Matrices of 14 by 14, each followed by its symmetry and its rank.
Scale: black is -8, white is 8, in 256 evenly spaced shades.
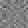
neither, rank three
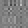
neither, rank two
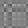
symmetric, rank one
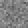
neither, full rank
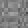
neither, rank three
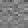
neither, rank three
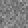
neither, full rank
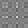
symmetric, rank one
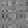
neither, rank two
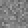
neither, full rank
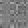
neither, rank three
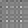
symmetric, rank one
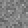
neither, full rank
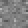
neither, rank three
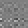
neither, rank two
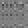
neither, rank two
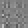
neither, rank two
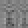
neither, rank two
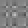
symmetric, rank one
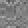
neither, rank three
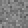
neither, full rank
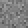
neither, full rank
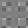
symmetric, rank one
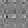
neither, rank two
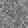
neither, full rank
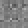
neither, rank three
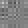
symmetric, rank one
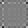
symmetric, rank one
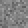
neither, full rank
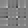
symmetric, rank one
